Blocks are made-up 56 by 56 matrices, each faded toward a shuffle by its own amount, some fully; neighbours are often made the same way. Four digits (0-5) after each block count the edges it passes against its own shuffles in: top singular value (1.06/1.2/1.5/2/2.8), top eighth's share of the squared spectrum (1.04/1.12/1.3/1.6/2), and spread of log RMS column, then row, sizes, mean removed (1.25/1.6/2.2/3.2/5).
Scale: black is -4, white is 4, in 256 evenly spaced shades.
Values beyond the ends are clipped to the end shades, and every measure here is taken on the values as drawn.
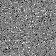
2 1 0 0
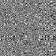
4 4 2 2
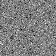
0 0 0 0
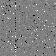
3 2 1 0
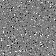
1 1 0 0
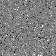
2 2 0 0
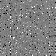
3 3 1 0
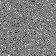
0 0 0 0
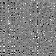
4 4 2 2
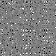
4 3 2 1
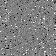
2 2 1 0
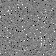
1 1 0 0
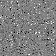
3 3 1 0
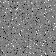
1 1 0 0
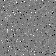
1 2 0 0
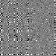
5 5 3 3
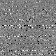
2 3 0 3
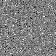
0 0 0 0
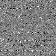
2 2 0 2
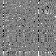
4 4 2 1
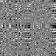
4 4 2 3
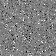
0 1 0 0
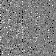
2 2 2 0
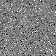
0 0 0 0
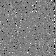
3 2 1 0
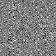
1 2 2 0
